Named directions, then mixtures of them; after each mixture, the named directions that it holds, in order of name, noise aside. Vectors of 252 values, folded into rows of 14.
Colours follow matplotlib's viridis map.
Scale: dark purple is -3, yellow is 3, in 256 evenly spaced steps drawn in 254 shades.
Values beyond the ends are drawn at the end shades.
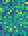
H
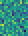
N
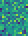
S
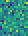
H, N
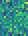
H, S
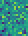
S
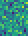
H, N, S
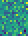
H, N, S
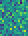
H, N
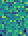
H, N, S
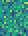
H, N, S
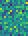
H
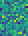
S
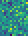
H, S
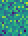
H, N, S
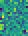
H, N, S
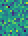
H, N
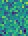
H, N, S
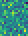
H, N, S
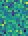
H, N, S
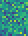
H, S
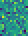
N, S
